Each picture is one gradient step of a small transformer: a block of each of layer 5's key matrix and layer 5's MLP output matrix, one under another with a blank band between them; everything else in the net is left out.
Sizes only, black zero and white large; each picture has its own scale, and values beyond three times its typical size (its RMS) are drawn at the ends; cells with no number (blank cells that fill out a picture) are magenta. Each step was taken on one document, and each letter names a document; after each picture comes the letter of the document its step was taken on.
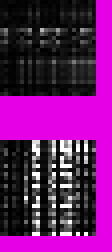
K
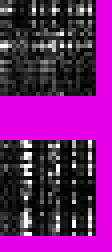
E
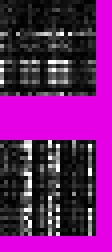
E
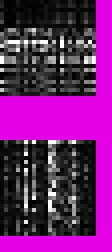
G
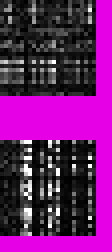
E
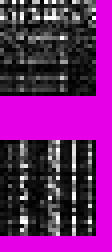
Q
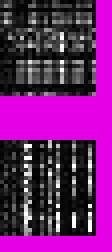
E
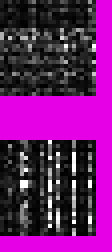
Q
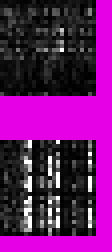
E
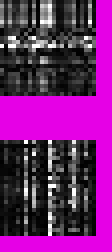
G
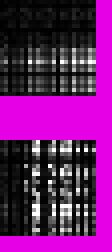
K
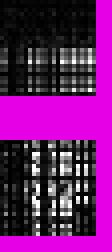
K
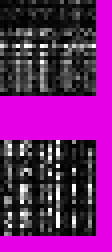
Q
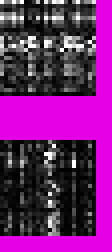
Q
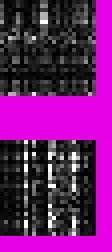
G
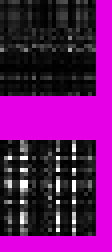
Q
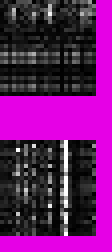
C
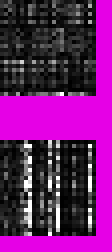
E
